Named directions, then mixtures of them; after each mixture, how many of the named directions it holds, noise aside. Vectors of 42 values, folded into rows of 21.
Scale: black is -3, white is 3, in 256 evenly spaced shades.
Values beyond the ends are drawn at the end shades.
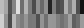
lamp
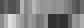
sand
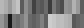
two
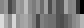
two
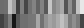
two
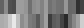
two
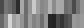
two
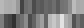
one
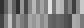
two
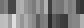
two
